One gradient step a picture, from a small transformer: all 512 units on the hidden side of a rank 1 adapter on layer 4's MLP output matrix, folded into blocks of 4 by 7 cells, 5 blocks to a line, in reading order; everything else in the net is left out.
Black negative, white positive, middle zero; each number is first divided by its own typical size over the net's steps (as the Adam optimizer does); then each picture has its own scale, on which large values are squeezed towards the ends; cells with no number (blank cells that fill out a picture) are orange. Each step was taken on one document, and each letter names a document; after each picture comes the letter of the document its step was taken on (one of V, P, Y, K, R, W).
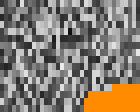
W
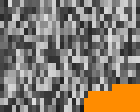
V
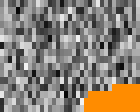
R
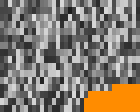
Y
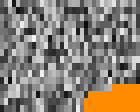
Y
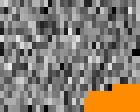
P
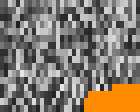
Y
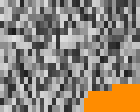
W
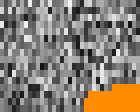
V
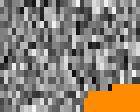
W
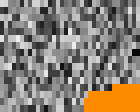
P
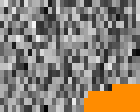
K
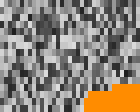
W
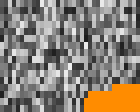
Y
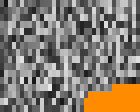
V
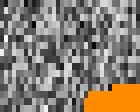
P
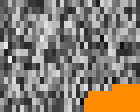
V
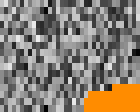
K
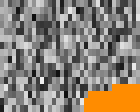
R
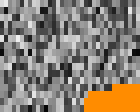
K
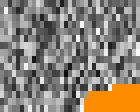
R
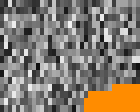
Y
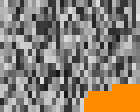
R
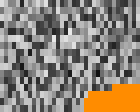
W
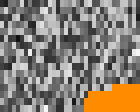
P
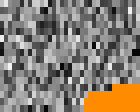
K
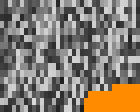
V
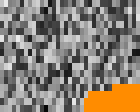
K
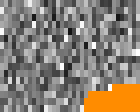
K
